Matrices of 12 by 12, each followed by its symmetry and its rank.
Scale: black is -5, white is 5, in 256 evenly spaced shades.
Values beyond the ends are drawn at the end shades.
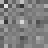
symmetric, rank two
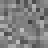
antisymmetric, full rank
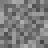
symmetric, full rank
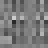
neither, rank two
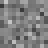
antisymmetric, full rank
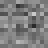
neither, rank two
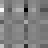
neither, rank one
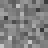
antisymmetric, full rank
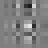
neither, rank one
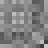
symmetric, rank two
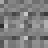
neither, rank two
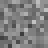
antisymmetric, full rank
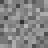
symmetric, full rank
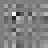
symmetric, rank two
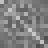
symmetric, full rank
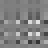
neither, rank one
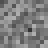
symmetric, full rank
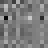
neither, rank two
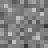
symmetric, full rank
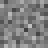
antisymmetric, full rank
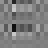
neither, rank one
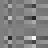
neither, rank one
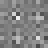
symmetric, rank two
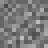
symmetric, full rank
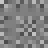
symmetric, rank two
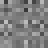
neither, rank two
